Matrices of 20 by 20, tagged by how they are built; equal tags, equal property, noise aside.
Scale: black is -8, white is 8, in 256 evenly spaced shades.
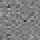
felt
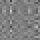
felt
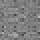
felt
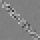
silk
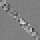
silk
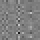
felt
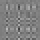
felt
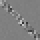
silk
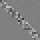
silk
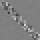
silk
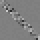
silk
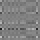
felt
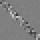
silk
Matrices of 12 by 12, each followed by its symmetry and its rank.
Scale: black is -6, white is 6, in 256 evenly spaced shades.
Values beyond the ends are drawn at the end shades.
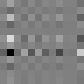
neither, rank one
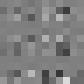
neither, rank two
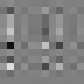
neither, rank one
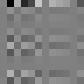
neither, rank one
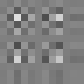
symmetric, rank one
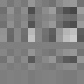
neither, rank one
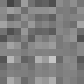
neither, rank two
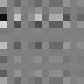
neither, rank one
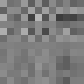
neither, rank two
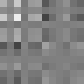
symmetric, rank one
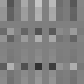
neither, rank one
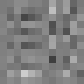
neither, rank two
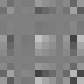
symmetric, rank one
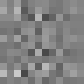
neither, rank two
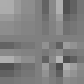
symmetric, rank one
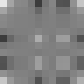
symmetric, rank one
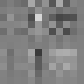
neither, rank two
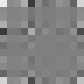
symmetric, rank one
